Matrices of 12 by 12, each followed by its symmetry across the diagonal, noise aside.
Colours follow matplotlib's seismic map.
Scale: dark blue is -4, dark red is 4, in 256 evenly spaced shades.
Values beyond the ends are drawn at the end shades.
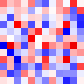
neither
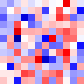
neither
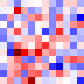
neither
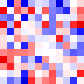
antisymmetric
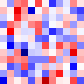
neither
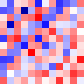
symmetric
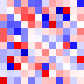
antisymmetric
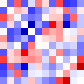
symmetric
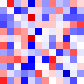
neither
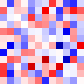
antisymmetric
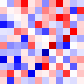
antisymmetric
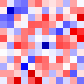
symmetric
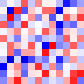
symmetric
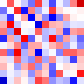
antisymmetric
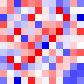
symmetric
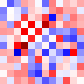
symmetric
